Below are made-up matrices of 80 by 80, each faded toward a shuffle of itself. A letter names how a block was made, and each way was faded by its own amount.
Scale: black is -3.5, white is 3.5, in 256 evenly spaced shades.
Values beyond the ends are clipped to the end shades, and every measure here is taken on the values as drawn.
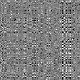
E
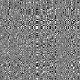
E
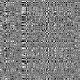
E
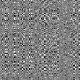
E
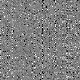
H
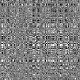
E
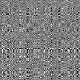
E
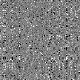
H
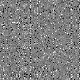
H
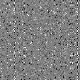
H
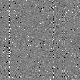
H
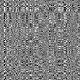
E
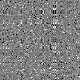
H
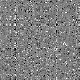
H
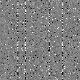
H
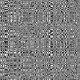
E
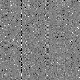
H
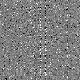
H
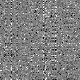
H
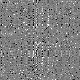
H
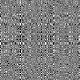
E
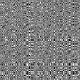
E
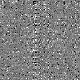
H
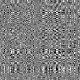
E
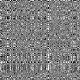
E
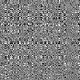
E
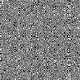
H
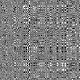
E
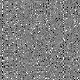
H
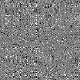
H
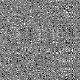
H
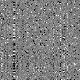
H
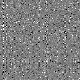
H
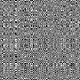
E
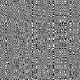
E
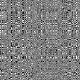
E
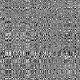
E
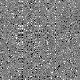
H
